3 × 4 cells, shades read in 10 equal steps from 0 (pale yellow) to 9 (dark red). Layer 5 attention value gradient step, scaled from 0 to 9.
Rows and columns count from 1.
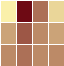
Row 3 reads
4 5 4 4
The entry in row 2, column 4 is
3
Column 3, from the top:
5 4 4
